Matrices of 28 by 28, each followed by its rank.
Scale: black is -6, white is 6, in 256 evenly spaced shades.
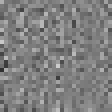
five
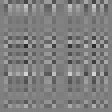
one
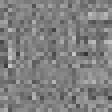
five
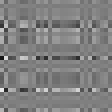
one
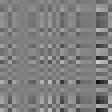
one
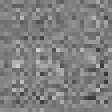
five
